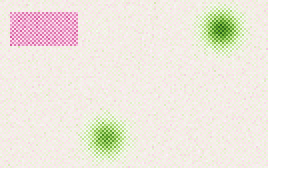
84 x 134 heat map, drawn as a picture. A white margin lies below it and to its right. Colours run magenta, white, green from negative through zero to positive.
An odd patch, lower than its surroundings, sits in the top left. Two bumps rise from the field. The top left is the ninth with the lowest average.
